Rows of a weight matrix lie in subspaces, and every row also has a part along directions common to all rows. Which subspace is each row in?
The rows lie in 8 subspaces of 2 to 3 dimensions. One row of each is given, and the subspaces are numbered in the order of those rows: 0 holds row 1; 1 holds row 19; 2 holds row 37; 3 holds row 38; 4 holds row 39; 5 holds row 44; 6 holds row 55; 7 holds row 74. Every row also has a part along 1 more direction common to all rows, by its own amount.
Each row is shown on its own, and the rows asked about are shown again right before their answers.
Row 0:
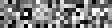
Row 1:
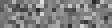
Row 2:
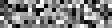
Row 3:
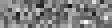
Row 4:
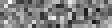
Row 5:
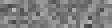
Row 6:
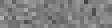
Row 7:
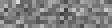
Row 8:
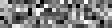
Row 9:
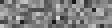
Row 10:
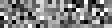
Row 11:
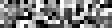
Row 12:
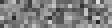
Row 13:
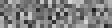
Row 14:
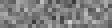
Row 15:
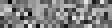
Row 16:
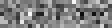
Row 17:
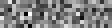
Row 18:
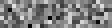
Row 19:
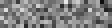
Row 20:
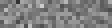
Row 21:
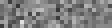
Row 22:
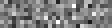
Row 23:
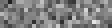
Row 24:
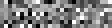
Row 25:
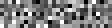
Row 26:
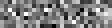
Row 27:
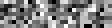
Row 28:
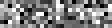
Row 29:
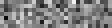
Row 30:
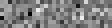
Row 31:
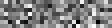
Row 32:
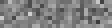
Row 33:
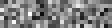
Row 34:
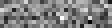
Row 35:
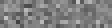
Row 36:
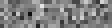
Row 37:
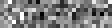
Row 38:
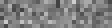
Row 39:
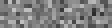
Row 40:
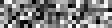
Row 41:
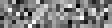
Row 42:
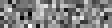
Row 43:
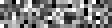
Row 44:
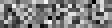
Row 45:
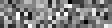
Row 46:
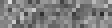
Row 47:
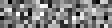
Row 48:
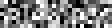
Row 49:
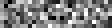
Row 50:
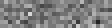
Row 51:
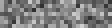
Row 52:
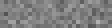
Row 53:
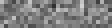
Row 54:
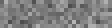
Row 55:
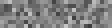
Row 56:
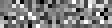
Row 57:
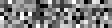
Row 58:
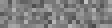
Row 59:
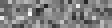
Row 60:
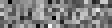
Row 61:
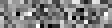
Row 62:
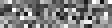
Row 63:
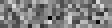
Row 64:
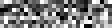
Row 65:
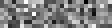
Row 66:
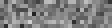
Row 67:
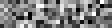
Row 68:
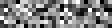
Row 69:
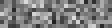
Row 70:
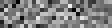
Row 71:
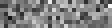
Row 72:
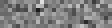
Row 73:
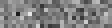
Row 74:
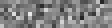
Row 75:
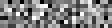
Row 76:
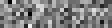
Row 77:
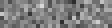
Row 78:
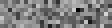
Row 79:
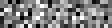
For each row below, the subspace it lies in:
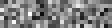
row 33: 6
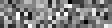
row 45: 0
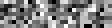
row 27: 6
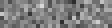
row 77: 2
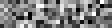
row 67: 7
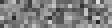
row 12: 5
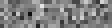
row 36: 7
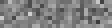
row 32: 5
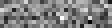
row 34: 6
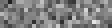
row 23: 2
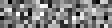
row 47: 1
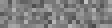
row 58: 3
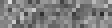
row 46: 2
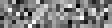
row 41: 2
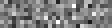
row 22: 7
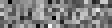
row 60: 2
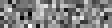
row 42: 5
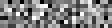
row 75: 1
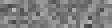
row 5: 6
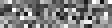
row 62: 6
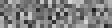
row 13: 0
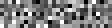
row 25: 5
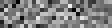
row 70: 1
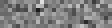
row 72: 0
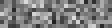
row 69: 3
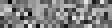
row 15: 6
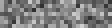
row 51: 2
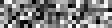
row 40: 4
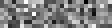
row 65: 3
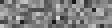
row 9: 3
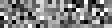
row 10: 1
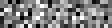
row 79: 1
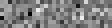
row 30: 0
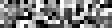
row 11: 7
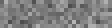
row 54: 4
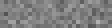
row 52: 4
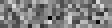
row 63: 5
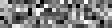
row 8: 0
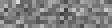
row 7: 1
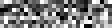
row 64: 6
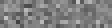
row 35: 4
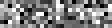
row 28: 3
